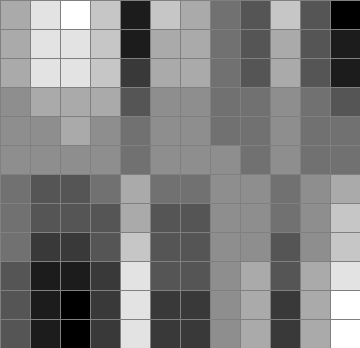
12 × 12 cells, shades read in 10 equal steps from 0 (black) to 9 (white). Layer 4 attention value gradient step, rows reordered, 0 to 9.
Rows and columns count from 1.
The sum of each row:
61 59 60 56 56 56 53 51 49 49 46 46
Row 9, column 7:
3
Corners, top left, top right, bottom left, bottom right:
6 0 3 9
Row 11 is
3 1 0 2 8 2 2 5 6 2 6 9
